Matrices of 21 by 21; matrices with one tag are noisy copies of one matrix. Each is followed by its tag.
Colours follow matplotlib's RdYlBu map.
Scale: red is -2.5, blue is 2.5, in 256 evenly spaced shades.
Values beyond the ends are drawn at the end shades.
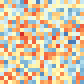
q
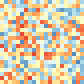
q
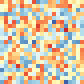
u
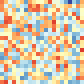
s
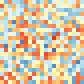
q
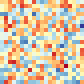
u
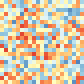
q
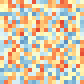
u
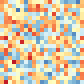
s
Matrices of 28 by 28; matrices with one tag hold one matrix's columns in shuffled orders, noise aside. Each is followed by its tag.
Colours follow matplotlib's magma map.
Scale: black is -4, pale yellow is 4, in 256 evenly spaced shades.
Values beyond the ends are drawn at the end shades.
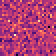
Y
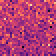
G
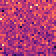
G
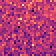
G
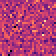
Y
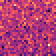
G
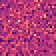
Y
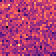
G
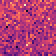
G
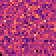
Y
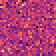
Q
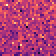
G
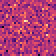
Y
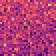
G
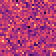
Q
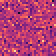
Q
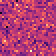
Q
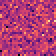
Y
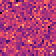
Q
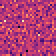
Y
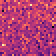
G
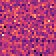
Y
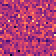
Y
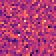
Y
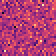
Q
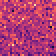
G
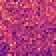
G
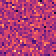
Q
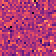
Q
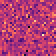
Y
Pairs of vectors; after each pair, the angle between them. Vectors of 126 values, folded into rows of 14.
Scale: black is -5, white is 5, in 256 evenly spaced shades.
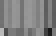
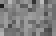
partly aligned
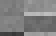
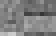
nearly opposite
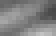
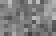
partly opposed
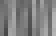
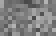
orthogonal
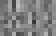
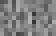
nearly parallel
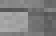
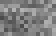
partly opposed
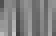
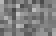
partly opposed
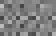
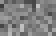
partly opposed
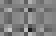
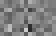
nearly parallel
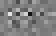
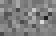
partly opposed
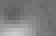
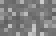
orthogonal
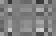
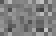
nearly opposite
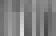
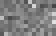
orthogonal
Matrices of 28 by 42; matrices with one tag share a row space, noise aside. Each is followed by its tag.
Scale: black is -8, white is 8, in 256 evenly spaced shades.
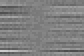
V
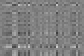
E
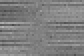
V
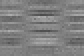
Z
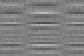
Z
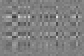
E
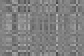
E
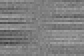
V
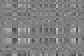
E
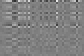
E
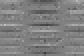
Z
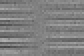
V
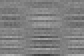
Z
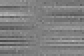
V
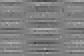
Z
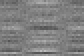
Z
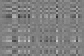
E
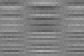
Z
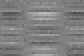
Z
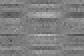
Z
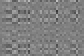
E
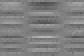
Z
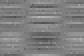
Z
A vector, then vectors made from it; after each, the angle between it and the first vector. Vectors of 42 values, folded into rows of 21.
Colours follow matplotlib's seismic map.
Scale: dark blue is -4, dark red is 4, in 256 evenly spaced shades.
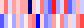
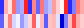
partly aligned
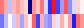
nearly parallel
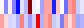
nearly opposite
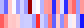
nearly opposite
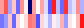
nearly parallel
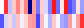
nearly parallel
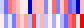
partly aligned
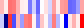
partly aligned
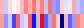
orthogonal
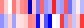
nearly parallel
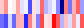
partly aligned
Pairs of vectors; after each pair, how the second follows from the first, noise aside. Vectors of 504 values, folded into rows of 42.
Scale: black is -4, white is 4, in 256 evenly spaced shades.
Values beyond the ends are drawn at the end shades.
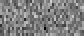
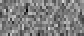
shuffled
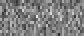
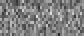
copied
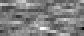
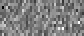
shuffled
